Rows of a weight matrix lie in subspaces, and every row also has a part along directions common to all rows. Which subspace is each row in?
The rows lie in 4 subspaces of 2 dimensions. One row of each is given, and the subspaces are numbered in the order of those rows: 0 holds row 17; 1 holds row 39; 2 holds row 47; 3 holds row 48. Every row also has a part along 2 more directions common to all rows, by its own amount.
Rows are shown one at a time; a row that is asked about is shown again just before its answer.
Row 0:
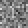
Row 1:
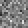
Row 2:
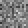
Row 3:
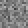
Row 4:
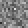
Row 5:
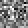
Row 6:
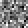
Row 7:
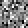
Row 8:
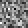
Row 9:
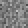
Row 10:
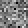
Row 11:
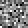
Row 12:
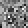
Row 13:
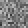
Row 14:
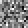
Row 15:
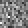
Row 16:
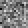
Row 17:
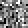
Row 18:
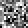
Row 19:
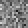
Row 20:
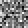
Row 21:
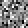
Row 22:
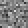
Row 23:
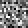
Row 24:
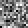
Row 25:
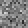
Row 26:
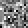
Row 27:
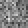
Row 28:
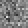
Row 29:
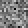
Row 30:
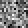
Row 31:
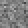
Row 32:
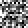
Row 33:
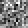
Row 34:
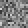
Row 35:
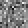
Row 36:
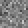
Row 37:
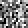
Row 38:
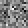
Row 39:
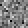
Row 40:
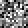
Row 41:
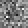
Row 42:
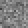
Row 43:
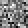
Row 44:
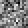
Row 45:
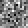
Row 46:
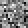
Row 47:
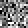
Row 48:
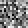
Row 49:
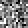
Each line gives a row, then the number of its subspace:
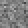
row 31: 2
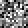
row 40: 0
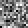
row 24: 2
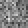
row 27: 3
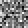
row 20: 1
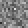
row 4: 3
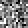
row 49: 0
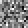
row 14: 1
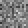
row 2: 0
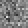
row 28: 3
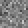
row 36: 1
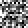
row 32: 1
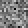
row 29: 3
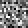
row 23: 3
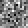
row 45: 0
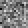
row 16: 2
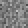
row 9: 0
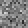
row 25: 1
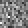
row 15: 3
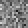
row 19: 0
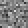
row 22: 2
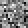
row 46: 2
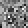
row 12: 2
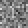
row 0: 0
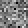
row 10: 3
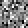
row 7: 1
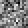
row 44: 0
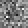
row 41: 3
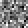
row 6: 1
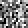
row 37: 0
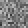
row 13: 2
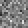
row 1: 1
